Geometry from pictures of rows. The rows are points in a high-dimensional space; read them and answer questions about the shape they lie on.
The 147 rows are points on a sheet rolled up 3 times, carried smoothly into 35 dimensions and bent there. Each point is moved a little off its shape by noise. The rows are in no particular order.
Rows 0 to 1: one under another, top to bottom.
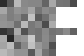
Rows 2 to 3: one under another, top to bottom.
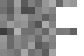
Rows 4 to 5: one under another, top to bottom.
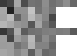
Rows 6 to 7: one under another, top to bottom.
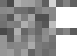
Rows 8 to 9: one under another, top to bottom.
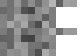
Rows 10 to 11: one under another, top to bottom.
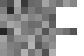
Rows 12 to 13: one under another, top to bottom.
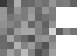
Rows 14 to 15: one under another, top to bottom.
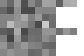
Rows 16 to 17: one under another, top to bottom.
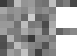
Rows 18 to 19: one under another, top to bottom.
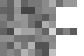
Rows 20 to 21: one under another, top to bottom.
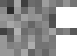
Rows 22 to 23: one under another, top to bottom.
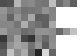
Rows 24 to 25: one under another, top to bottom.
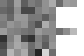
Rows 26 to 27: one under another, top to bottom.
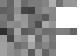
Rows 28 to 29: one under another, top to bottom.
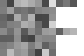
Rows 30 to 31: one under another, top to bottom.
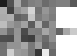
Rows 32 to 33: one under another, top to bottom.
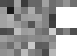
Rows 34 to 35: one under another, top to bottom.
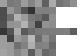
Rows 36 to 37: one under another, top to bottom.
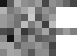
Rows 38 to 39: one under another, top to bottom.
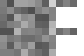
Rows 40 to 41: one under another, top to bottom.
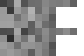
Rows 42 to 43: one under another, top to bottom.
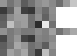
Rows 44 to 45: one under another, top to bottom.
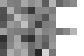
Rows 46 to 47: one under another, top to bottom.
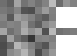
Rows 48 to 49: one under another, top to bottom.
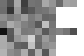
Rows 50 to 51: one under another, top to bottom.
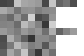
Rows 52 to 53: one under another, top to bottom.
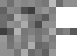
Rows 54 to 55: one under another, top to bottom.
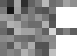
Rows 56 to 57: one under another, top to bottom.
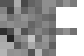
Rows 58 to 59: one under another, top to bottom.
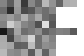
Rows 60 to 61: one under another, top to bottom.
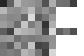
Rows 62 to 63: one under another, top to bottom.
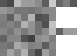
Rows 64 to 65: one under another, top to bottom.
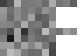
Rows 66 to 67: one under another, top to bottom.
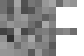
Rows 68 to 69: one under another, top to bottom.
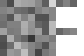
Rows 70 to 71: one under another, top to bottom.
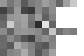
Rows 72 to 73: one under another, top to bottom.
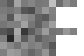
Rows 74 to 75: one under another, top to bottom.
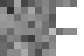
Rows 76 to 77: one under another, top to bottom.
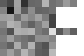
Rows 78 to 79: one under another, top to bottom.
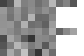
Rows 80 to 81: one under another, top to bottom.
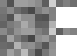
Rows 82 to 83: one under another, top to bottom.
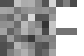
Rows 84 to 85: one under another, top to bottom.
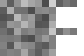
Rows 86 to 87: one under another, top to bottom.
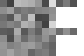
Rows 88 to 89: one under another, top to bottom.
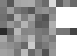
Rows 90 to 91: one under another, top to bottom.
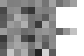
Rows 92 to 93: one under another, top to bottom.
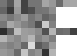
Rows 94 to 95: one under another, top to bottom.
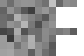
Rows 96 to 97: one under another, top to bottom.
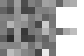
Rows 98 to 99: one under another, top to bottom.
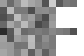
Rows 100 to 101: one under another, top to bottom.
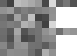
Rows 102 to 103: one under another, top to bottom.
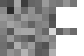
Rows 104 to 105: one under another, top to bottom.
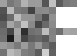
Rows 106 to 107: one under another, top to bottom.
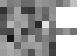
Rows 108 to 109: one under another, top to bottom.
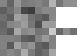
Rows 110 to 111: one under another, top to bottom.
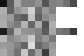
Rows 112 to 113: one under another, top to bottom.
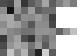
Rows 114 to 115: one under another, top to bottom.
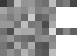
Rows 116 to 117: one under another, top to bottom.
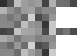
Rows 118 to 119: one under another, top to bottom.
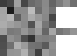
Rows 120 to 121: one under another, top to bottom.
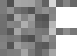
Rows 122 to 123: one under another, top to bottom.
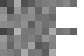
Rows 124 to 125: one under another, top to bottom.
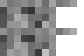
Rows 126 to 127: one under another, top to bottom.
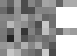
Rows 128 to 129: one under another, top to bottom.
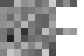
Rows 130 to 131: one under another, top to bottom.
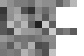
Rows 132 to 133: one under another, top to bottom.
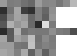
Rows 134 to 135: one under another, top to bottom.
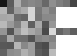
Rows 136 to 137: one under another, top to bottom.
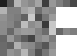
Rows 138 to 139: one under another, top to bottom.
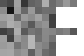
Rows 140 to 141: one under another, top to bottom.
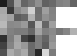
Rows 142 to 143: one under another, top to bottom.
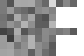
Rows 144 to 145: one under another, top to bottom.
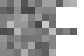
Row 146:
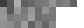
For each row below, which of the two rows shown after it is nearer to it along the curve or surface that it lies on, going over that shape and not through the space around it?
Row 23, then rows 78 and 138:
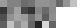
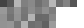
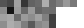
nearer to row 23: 138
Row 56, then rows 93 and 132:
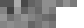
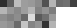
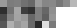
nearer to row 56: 93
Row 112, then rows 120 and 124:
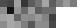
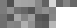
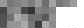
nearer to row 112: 124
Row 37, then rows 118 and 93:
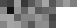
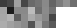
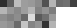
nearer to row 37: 118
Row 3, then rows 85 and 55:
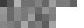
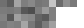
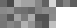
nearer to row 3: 85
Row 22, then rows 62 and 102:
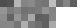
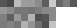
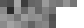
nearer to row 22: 62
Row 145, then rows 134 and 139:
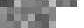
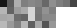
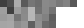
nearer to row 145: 139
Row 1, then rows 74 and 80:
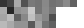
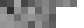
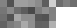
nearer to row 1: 74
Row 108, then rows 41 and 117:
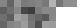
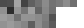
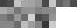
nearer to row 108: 41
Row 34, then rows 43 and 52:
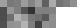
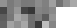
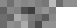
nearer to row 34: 43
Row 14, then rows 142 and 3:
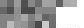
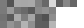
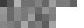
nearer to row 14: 142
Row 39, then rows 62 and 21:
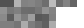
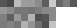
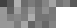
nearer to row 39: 21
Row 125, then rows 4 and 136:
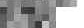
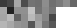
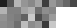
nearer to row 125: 136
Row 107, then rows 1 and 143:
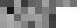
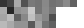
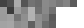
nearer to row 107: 1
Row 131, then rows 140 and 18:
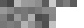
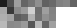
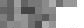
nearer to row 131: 18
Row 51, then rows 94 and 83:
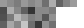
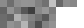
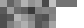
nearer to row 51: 83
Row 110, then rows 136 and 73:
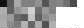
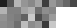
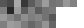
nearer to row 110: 136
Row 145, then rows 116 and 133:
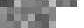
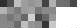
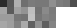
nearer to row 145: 133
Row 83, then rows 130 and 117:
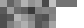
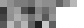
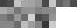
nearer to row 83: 117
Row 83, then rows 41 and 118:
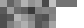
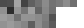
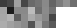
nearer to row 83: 41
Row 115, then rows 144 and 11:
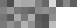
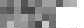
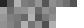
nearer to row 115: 11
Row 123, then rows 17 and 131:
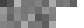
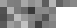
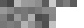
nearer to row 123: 131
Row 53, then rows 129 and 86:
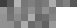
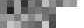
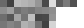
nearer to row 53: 86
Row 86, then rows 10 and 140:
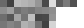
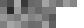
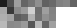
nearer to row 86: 140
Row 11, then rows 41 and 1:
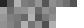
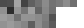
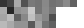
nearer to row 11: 41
